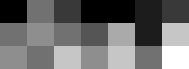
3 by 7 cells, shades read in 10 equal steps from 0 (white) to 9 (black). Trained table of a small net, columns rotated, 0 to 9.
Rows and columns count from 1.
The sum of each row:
54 33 22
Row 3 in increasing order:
0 2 2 4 4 5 5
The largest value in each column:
9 5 7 9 9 8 7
